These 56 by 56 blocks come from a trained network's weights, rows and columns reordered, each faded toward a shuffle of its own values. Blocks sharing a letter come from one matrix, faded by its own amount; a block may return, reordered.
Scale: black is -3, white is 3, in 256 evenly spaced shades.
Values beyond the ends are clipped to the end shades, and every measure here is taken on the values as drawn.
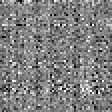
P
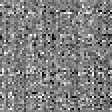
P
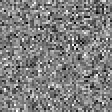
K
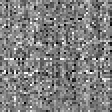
P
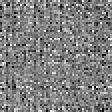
P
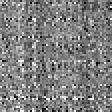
P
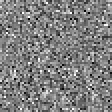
K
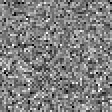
K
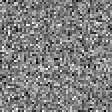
K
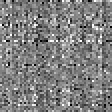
P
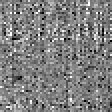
P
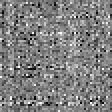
P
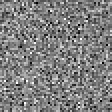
K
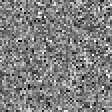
K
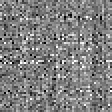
P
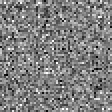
K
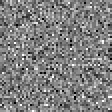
K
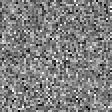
K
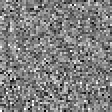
K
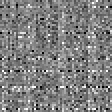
P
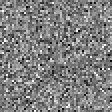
K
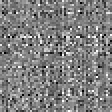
P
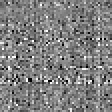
P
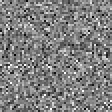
K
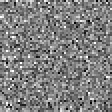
K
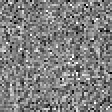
K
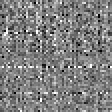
P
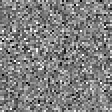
K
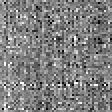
P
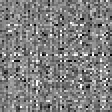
P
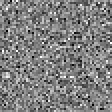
K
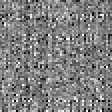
P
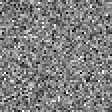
K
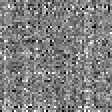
P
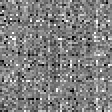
P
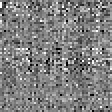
P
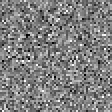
K
